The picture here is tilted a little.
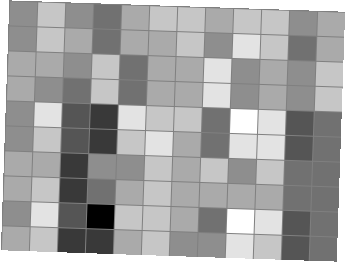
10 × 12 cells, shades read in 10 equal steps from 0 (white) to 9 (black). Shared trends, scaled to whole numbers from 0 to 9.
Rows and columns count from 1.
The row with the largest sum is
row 10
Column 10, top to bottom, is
2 2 3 3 1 1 2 3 1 2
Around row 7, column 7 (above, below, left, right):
3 3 2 2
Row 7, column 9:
4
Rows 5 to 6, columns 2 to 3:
1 6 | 2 6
